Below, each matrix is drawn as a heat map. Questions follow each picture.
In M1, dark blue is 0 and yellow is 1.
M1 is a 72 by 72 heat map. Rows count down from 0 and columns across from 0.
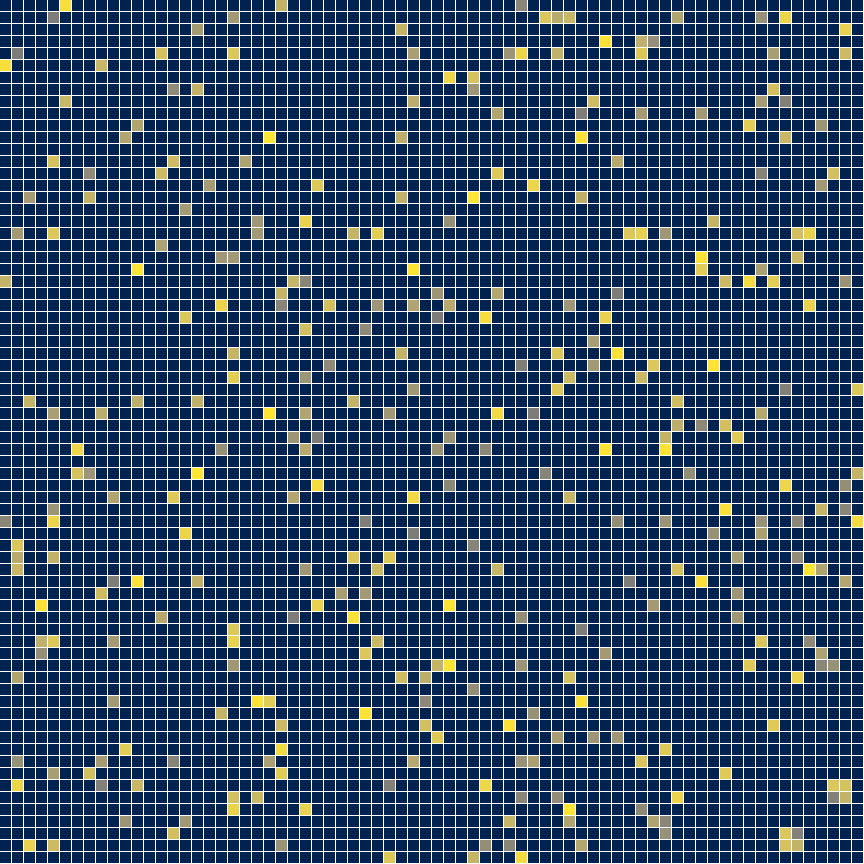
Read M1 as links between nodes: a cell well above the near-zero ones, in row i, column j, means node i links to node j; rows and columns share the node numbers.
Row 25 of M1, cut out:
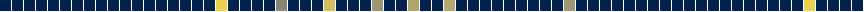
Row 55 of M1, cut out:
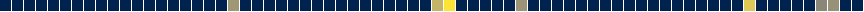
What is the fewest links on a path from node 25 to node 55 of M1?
2
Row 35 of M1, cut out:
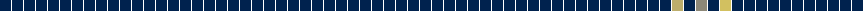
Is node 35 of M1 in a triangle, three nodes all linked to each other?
no
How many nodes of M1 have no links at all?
2
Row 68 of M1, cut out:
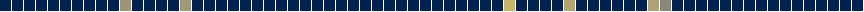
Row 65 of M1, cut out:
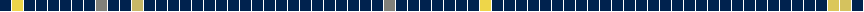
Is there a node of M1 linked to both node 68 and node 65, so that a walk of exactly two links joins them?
no
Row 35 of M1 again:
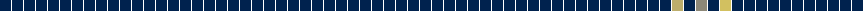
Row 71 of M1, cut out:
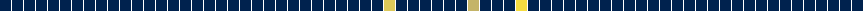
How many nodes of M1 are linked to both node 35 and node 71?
0
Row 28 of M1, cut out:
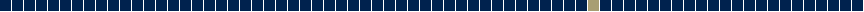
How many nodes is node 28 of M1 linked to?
1
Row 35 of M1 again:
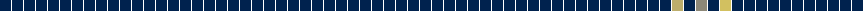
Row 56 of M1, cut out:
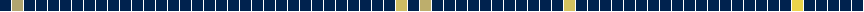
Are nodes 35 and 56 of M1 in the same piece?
yes
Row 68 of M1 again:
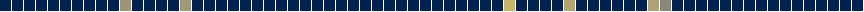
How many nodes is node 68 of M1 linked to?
6
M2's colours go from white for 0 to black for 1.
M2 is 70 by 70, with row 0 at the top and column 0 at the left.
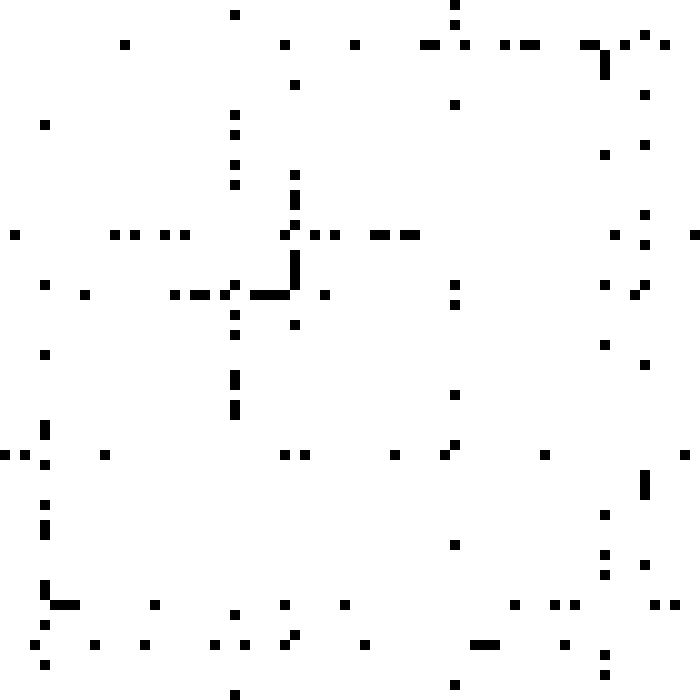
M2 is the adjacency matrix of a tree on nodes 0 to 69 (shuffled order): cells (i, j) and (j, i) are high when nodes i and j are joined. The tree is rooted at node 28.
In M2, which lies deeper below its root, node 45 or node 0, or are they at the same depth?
node 0
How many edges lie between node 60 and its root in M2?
1
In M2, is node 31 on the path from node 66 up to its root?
no
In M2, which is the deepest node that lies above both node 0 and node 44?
45
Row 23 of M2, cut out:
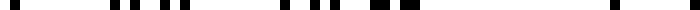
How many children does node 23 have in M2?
13
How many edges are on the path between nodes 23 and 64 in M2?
2
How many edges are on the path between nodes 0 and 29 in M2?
3
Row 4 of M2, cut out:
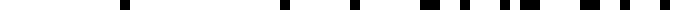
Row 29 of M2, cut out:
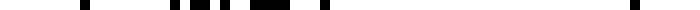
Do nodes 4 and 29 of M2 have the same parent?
yes
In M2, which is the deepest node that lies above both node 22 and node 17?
29
